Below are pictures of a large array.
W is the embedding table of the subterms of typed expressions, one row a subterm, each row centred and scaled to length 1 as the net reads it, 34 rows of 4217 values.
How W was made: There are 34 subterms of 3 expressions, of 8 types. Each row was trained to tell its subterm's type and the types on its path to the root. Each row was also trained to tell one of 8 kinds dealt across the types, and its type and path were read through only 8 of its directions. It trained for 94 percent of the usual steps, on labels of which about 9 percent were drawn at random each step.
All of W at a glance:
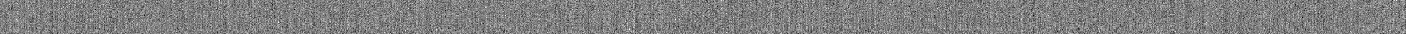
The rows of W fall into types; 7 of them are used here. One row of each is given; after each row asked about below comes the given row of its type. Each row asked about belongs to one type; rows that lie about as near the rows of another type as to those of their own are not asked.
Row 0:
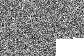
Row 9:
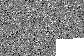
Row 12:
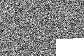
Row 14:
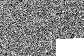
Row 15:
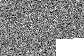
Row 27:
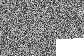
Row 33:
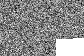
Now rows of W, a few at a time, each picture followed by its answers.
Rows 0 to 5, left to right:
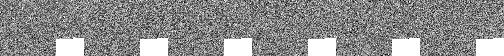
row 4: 15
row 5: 27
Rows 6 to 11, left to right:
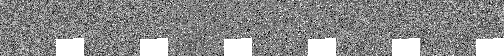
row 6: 27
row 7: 33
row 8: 12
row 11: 15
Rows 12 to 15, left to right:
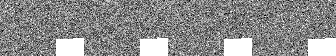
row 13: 0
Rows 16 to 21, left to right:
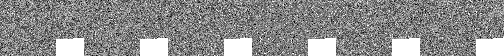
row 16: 12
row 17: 15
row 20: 0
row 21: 0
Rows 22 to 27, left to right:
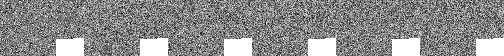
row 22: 27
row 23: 12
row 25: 14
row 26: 27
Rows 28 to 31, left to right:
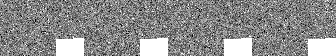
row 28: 27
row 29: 14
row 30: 14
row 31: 12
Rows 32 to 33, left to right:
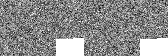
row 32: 0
